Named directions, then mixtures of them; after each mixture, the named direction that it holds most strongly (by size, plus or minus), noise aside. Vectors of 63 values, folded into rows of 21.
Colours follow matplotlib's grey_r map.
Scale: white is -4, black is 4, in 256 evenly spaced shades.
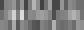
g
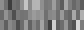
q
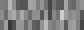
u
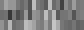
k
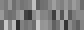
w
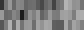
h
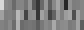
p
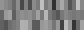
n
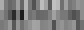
g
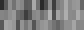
h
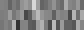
q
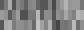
h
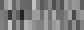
k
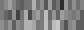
k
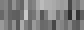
p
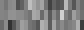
u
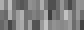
u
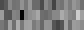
h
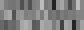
n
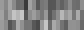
u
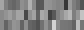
p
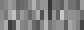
u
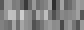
g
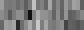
w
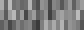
u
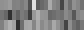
k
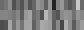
n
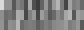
p
